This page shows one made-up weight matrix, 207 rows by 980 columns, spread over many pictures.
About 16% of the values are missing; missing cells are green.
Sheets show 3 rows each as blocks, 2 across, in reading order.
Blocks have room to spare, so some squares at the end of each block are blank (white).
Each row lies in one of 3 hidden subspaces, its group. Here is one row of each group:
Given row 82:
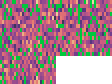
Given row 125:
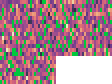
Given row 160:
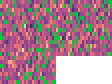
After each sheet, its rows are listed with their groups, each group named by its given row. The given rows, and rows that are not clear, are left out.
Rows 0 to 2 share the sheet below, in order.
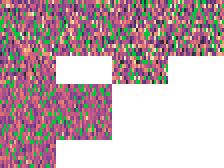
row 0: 125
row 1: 82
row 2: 160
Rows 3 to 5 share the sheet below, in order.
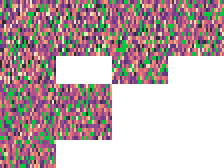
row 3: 160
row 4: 125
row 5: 82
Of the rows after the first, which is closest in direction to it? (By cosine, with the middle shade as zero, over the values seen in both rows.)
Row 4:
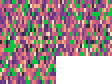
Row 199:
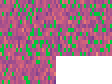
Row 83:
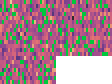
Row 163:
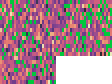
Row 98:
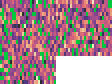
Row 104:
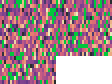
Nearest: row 104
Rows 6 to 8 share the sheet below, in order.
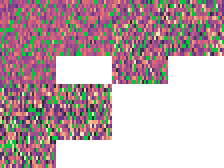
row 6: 125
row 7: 82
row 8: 125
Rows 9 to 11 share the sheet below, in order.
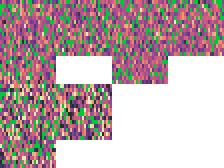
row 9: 160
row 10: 82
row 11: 125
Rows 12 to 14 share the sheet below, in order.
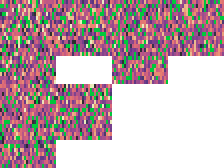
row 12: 82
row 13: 160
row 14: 125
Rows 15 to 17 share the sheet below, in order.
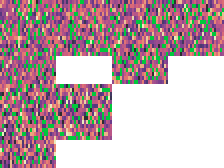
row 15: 82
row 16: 160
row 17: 160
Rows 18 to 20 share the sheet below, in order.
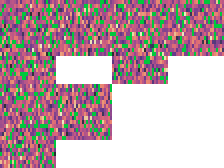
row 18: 125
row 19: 125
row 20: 160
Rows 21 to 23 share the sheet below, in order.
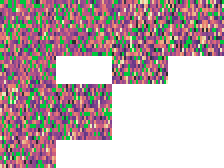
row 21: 82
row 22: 82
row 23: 125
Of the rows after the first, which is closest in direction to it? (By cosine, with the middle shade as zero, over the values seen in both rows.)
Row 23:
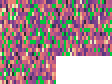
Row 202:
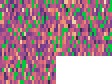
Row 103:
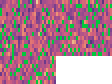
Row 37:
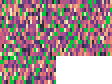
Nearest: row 37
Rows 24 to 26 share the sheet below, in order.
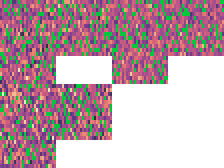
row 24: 125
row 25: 160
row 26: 125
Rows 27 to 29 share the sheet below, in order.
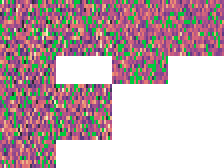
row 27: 82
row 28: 160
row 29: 82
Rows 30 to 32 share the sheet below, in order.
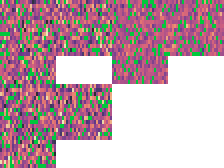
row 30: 82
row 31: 125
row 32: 160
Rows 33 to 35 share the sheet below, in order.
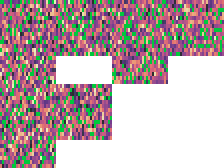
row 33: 125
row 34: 160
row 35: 160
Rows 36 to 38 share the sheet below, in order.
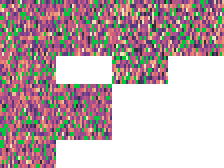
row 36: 160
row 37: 125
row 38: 160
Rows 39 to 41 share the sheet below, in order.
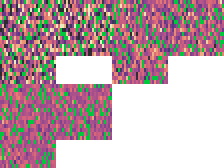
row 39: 125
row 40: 125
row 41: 125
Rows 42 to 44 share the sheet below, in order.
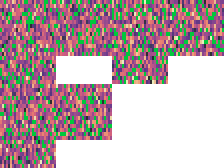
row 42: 160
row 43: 82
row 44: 160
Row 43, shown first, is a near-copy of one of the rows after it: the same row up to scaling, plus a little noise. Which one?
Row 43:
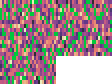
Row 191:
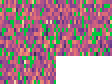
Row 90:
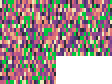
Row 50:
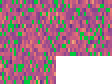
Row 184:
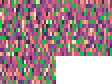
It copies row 90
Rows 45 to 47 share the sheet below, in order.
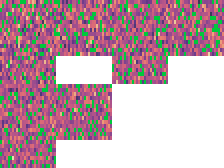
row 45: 82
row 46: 82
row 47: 125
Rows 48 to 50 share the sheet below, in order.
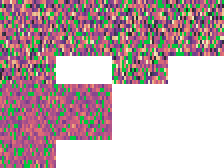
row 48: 125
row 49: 125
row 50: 82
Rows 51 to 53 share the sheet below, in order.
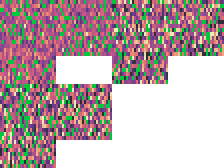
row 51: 160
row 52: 160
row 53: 160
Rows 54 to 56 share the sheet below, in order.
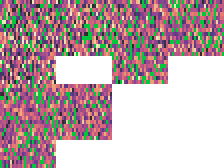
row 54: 160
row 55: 125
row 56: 160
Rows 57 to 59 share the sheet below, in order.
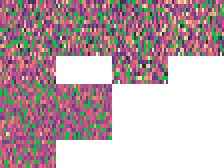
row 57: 82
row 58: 125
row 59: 125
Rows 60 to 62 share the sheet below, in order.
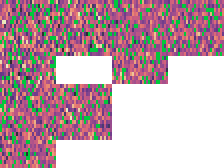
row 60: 160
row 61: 160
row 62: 125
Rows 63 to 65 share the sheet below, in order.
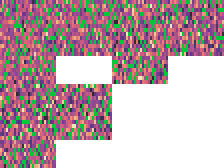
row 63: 82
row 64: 160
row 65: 82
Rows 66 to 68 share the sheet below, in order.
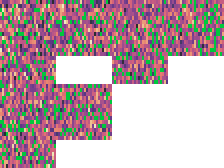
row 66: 125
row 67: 160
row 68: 125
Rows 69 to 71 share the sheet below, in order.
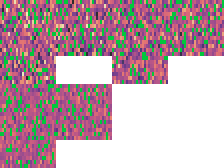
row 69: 125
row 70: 160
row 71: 160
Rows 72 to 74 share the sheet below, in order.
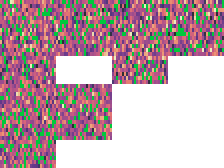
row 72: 125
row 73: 125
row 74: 82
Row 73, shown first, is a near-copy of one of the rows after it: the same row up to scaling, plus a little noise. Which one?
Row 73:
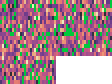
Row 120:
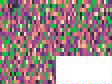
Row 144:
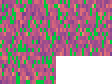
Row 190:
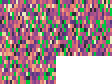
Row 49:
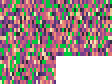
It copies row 120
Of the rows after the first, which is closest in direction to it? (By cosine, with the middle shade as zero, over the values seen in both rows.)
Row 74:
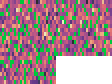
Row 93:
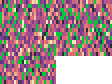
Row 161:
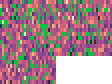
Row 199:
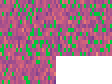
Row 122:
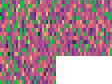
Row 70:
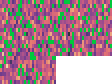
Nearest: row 122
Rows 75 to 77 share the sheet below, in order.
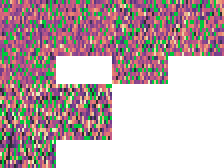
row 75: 125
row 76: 125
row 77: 160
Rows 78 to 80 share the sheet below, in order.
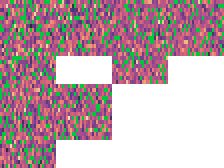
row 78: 160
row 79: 82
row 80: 160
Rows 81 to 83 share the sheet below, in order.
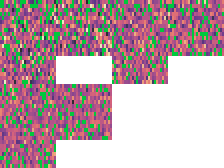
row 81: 82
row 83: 125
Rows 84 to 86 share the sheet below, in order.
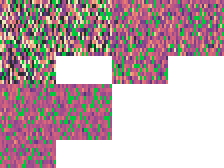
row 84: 160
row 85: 160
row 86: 125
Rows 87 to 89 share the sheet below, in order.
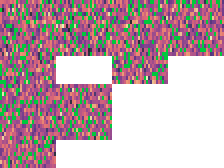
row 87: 125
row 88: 82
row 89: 160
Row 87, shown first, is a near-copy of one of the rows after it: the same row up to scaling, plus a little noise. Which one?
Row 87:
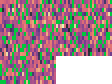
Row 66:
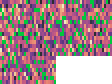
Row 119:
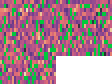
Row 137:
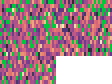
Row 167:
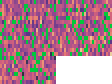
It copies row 137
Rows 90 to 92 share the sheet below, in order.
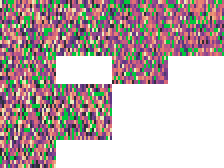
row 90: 82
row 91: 125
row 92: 82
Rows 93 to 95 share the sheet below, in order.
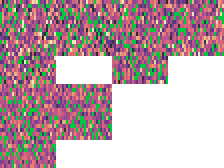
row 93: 82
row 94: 125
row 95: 82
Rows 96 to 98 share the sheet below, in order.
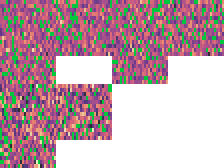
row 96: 125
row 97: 82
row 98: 82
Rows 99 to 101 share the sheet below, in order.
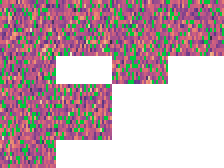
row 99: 125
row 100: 82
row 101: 160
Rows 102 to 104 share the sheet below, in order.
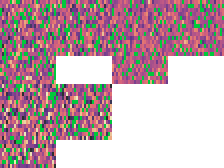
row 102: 160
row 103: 82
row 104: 125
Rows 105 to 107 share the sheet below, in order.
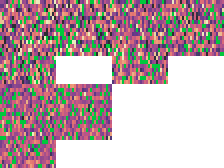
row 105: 82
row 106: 160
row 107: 125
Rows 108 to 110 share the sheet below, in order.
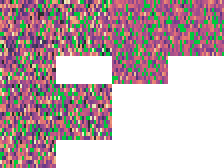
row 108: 125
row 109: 125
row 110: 160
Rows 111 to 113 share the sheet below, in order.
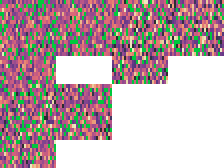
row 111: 160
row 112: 82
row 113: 82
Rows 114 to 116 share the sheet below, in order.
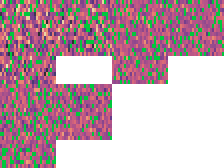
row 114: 82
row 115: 125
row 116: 160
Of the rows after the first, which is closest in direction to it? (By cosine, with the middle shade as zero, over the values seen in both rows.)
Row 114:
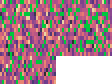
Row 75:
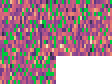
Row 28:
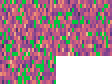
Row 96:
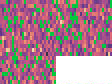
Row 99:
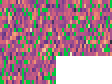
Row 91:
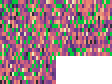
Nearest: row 91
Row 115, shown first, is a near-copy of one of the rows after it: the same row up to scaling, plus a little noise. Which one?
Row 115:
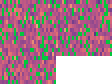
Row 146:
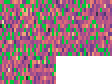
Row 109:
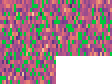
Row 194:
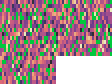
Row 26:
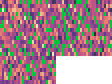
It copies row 26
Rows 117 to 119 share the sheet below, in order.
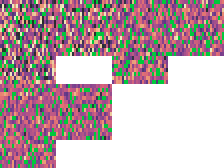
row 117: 125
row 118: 160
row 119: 125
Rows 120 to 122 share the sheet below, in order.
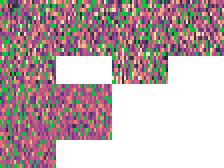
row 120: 125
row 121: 160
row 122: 82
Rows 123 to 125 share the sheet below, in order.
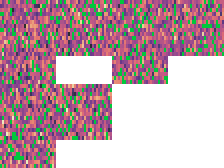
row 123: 160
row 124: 160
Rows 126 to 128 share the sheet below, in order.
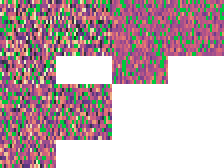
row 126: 82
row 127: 160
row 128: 82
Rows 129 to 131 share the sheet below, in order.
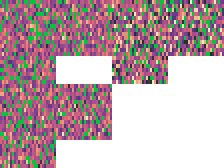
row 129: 160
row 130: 82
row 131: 160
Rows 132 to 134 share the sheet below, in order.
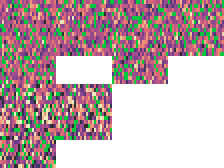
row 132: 125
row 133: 160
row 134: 82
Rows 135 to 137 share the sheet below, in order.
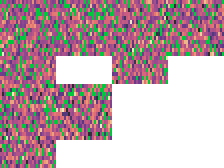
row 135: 160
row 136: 82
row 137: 125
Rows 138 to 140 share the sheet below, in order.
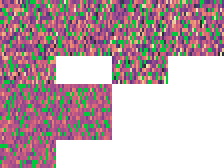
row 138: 125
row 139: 125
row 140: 160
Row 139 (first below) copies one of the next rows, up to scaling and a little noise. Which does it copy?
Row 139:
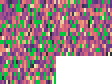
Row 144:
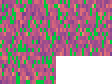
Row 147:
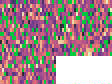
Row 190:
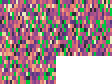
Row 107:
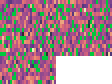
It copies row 107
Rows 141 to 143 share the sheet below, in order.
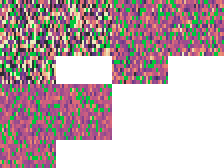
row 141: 160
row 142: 125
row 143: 160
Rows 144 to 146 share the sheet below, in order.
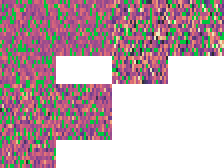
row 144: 125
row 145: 82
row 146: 125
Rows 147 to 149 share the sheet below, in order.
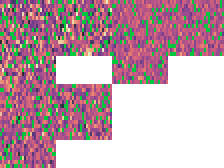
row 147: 125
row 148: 160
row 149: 125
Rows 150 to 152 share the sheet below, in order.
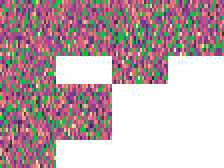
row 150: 82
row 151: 160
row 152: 82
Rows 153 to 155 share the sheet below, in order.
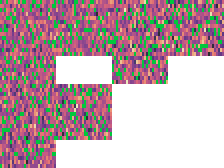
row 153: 125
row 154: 82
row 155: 160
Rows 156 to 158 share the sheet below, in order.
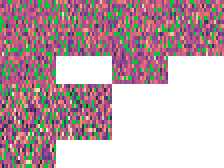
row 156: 160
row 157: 160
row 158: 160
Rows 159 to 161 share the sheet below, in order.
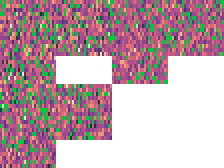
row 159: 125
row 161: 125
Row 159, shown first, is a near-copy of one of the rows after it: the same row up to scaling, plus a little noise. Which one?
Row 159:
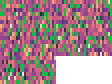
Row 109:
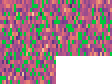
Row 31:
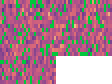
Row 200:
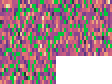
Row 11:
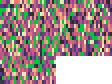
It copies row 109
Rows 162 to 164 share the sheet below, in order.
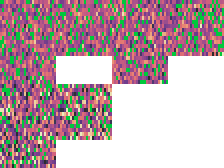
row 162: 160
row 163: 125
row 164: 125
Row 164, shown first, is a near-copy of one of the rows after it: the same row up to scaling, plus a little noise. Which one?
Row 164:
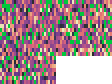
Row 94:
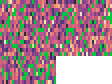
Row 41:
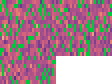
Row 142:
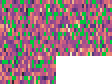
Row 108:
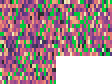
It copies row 142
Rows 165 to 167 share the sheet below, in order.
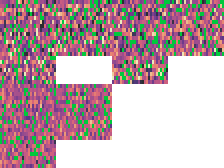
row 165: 125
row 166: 125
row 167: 125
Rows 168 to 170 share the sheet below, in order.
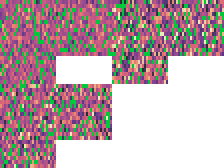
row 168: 82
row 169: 160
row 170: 82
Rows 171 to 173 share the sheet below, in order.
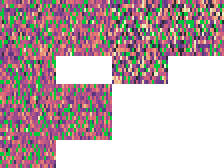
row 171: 125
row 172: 160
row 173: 82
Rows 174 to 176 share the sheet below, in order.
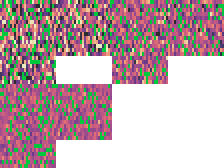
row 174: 160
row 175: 82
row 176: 82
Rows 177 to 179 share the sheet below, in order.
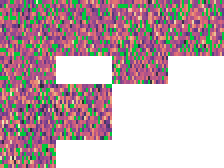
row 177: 82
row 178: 82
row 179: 125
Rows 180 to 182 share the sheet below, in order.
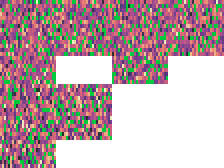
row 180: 82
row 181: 125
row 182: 160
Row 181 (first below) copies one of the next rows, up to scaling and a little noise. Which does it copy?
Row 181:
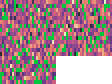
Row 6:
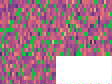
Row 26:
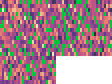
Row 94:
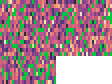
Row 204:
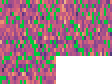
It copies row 6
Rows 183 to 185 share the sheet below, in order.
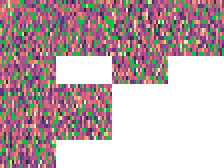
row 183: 125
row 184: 82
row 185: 160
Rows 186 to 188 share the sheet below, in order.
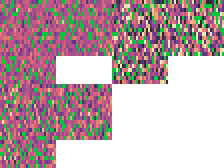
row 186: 82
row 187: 125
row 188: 125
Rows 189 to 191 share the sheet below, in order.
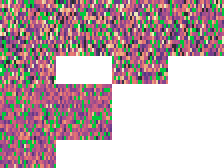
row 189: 125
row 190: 125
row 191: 82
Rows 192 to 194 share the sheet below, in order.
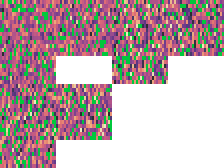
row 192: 160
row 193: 160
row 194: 125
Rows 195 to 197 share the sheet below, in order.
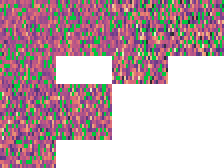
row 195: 160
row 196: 160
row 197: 160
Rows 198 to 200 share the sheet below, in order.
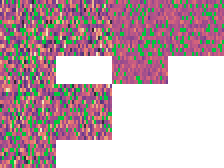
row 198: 82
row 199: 82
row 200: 125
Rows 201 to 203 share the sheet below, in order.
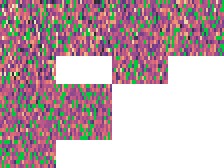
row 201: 125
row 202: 125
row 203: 82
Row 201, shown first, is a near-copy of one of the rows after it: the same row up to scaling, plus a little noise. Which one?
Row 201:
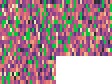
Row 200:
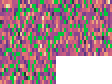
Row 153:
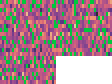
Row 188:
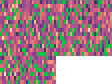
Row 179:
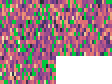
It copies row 188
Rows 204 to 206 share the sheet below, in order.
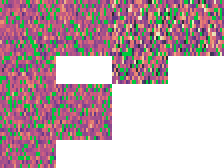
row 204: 125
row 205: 82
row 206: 82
